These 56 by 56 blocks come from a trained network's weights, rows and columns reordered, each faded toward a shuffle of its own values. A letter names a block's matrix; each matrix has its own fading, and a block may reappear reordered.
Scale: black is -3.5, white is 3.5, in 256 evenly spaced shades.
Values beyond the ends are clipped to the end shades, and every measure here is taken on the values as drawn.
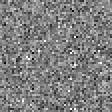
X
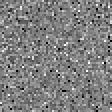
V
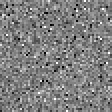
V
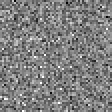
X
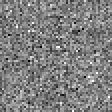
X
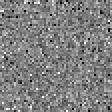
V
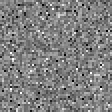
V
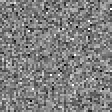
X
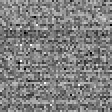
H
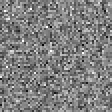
X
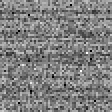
H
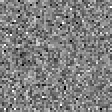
X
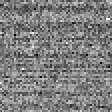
H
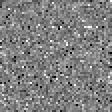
V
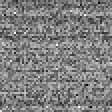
H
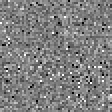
V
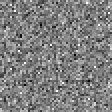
X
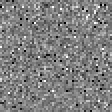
V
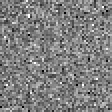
X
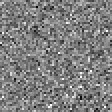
X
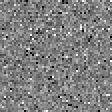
V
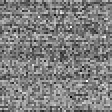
H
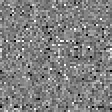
V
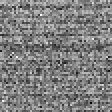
H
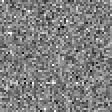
X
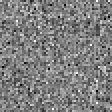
X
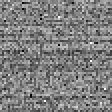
H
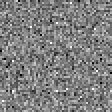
X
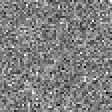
X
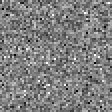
X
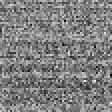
H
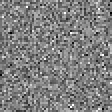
X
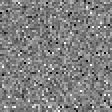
V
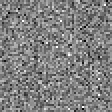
X
